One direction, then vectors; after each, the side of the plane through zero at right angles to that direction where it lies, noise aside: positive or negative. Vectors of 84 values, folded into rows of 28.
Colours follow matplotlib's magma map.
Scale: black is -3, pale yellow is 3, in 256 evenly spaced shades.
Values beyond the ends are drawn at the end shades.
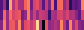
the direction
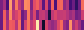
positive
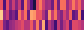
negative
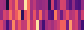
positive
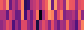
negative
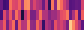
positive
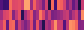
positive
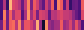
positive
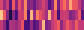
negative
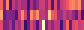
negative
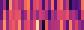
positive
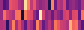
positive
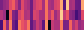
positive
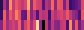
positive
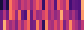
positive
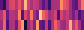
positive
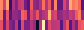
negative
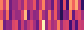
negative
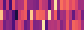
negative
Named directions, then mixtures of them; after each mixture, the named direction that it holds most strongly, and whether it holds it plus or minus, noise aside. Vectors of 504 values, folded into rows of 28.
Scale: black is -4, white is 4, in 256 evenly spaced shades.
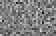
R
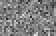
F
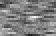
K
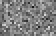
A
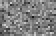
A, plus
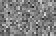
A, plus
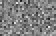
R, minus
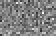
R, minus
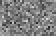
A, minus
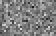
A, plus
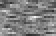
K, plus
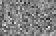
A, plus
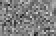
F, minus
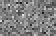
R, plus
